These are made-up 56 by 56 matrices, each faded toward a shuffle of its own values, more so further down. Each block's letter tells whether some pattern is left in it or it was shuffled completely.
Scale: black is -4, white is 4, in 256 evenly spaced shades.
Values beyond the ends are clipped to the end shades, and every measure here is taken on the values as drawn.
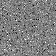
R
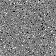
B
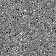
R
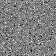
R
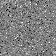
B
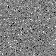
B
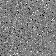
B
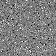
B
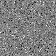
R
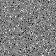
R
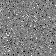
B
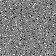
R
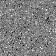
B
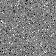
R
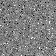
R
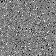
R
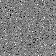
R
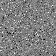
B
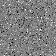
B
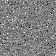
B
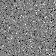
B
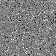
B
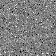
R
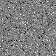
B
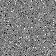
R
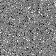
B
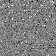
B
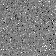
B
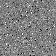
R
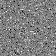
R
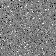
B
